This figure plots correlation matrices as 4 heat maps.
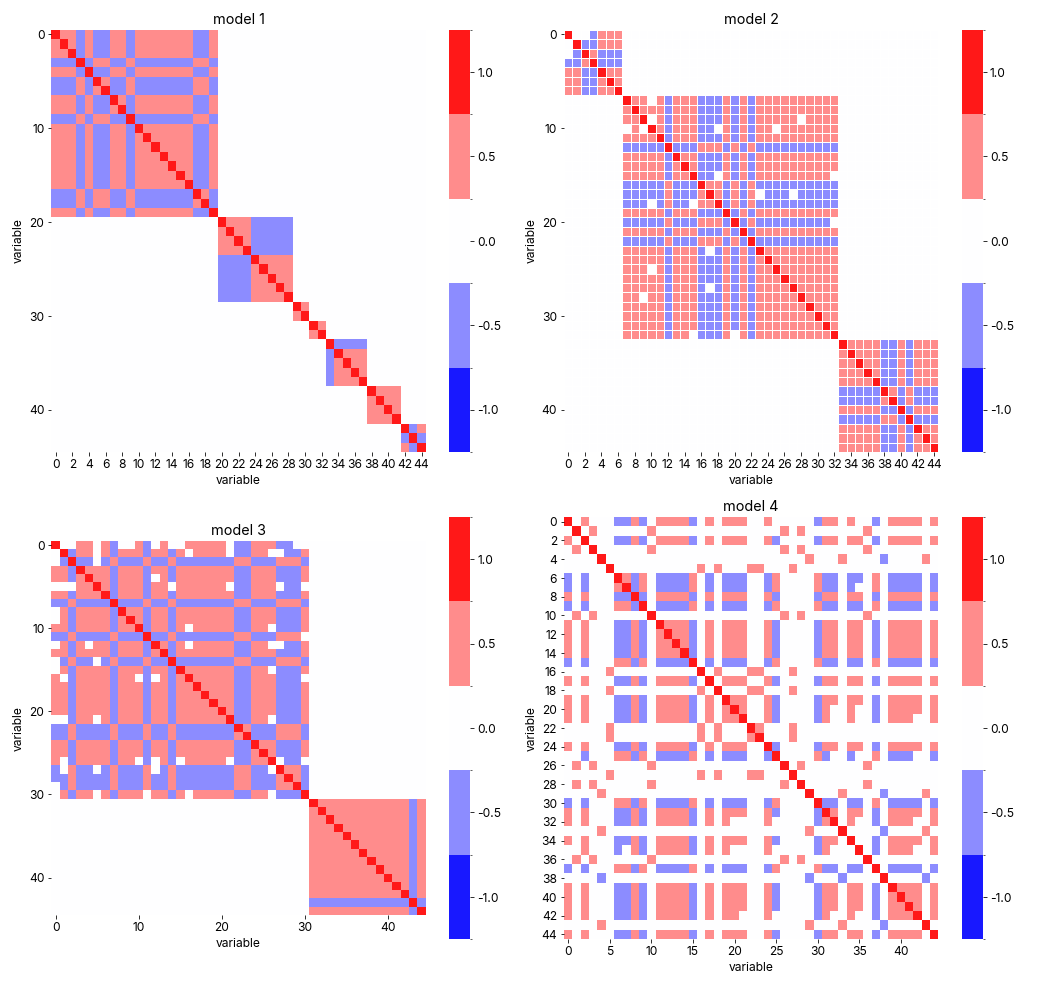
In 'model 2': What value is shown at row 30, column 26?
0.5
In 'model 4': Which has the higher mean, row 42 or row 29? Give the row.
42
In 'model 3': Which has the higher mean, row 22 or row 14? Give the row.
14
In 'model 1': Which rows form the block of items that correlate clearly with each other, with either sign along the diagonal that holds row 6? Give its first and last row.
0 to 19
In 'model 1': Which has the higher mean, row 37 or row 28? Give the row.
37
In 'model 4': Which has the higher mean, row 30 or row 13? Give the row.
13
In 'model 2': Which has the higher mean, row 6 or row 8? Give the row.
8
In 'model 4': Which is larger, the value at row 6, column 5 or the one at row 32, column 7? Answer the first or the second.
the first
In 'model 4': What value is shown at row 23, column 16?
0.5
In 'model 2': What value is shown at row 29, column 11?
0.5
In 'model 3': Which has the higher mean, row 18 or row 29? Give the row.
18
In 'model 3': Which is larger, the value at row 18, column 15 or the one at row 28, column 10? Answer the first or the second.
the first
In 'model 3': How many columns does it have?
45
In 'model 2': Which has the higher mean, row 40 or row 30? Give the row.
30
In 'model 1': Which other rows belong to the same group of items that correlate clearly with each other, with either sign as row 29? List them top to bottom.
30
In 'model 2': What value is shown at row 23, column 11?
0.5
